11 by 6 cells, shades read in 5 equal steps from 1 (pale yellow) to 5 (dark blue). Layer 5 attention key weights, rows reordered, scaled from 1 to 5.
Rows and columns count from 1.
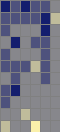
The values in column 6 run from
2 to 3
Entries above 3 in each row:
5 5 2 3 2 4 2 2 1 0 0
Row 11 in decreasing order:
3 3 3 3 2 1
